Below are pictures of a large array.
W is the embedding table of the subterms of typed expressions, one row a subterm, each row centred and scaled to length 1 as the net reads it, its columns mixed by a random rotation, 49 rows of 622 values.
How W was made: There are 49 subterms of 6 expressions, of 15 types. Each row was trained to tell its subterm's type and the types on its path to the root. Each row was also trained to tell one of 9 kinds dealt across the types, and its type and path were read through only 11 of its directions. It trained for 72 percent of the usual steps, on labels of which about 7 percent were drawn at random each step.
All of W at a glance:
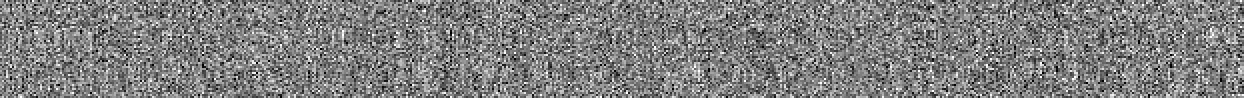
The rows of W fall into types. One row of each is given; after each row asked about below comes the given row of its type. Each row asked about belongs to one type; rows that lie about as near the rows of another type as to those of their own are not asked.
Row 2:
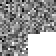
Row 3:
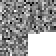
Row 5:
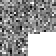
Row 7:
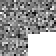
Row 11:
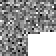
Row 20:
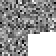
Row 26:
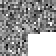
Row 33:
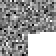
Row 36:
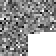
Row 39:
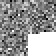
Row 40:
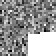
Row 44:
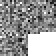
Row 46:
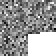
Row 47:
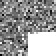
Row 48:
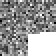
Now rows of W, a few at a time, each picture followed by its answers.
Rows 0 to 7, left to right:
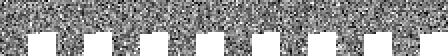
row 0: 26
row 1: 39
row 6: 44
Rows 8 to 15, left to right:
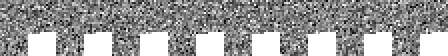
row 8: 39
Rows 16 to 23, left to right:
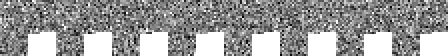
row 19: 7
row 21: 47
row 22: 11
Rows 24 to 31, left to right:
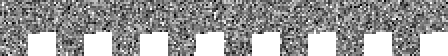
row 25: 44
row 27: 7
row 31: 36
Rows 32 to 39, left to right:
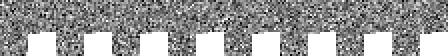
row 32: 7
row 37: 47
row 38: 36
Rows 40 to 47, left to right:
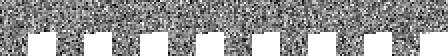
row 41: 11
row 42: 26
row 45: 39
